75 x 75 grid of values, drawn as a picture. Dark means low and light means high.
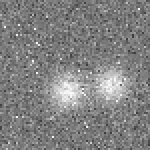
Overall the values sit about 50% of the way up the scale. Neither half mirrors the other. There are two bumps. The values are skewed, with a long tail toward high values. There is no overall slope.
